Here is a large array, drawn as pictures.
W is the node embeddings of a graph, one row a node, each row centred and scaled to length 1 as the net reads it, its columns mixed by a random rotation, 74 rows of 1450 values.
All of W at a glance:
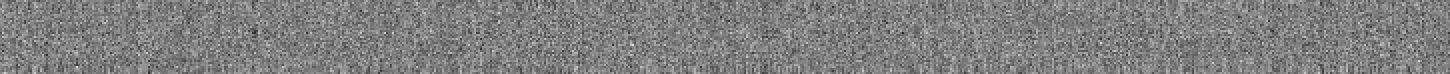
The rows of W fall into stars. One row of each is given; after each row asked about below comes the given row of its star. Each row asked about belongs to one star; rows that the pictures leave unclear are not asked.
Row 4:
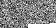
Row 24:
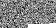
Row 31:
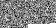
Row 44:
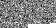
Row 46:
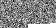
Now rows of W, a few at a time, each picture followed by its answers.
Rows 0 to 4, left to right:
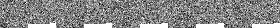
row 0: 44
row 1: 31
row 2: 4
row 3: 31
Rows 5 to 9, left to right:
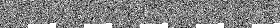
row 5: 31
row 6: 24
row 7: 4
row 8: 31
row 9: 4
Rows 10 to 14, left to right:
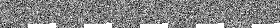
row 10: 4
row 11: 46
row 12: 31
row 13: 24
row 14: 44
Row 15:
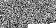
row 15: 24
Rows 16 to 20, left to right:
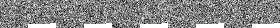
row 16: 24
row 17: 46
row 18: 4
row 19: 46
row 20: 24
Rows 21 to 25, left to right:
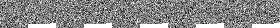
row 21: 24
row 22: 46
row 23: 46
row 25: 44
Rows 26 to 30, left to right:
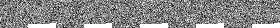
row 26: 44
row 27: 24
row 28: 31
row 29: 46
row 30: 31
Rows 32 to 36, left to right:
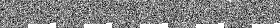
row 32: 31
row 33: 31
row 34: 24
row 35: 44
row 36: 24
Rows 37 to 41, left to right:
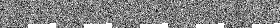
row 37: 31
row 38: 46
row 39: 46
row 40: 44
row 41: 4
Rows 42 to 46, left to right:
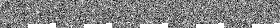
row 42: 24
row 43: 44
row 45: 44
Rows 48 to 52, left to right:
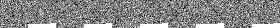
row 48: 46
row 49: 31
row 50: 44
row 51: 44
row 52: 4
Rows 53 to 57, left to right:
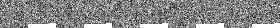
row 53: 4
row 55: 44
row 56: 24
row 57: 44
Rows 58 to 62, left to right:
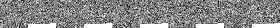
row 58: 46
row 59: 24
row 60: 4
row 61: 24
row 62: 24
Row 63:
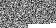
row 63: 44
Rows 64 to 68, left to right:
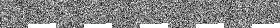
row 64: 31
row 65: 24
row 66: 4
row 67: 4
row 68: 44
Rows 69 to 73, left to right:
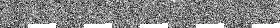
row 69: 4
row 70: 4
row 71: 24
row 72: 24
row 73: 4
